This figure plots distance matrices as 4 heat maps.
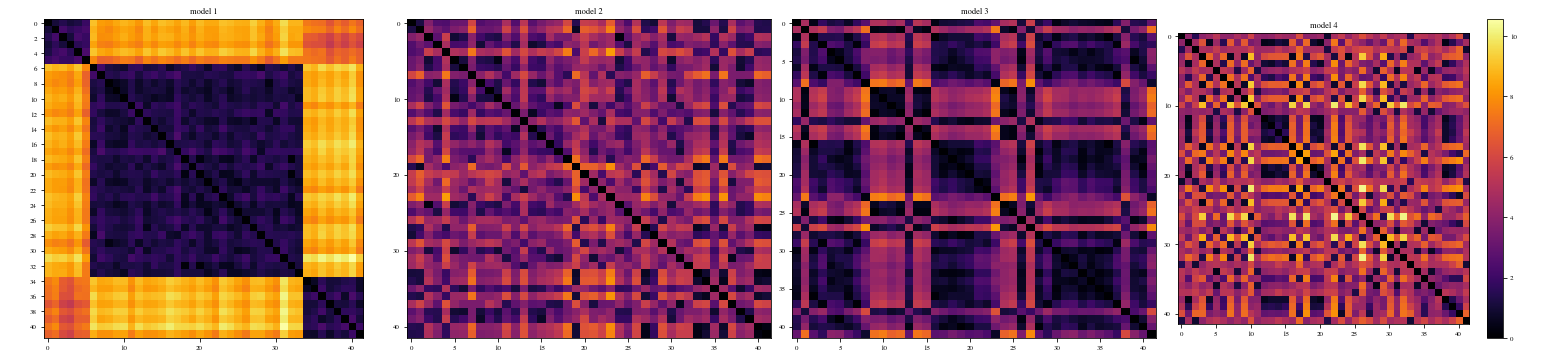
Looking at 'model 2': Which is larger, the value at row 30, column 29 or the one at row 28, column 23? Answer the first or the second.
the second
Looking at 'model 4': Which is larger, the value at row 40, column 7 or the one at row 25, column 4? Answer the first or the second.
the first
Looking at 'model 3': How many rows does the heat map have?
42
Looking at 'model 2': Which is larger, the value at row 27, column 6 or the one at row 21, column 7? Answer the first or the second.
the first
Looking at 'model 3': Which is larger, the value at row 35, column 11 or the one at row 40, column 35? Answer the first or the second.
the first
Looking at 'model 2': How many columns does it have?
42
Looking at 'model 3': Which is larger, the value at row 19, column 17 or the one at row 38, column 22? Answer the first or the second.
the second
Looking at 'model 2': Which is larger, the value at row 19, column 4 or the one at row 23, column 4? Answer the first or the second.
the second
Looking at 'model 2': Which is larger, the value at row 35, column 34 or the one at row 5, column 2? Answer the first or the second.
the first
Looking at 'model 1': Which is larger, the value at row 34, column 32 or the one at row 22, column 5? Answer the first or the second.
the first
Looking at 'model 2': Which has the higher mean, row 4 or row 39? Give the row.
4
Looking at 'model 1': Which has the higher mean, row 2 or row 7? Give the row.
2
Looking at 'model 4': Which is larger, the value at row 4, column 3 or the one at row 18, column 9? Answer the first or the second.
the first
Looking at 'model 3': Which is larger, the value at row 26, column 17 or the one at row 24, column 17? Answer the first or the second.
the second
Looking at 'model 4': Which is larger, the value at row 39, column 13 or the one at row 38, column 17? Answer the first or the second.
the second
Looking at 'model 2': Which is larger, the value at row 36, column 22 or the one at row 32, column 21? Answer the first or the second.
the first
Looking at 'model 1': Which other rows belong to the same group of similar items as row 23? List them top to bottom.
6, 7, 8, 9, 10, 11, 12, 13, 14, 15, 16, 17, 18, 19, 20, 21, 22, 24, 25, 26, 27, 28, 29, 30, 31, 32, 33
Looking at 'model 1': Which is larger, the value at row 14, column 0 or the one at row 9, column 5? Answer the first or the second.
the first
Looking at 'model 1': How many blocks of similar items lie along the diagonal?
3
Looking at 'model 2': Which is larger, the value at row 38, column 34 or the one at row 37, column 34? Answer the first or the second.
the second
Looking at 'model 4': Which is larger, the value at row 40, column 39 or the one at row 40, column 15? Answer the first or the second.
the second
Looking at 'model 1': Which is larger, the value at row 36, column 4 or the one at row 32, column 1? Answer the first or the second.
the second
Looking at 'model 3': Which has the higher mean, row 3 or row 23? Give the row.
23
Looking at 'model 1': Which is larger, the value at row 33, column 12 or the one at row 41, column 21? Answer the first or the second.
the second
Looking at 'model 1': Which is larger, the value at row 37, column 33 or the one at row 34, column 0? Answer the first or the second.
the first
